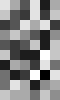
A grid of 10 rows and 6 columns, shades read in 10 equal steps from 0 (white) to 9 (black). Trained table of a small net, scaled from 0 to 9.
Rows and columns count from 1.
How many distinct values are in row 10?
4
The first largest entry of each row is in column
5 3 1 5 5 3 1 5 4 4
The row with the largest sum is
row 5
